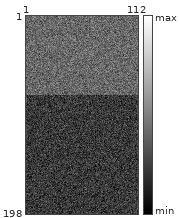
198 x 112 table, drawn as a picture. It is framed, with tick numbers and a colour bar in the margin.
Stripes: none. Seam: horizontal, 40% of the way down, the top part higher. Average level on the scale: 30%.
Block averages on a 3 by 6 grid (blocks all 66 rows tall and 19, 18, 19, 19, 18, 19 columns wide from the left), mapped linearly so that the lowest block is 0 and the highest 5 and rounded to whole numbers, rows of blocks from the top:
555555
111111
000000
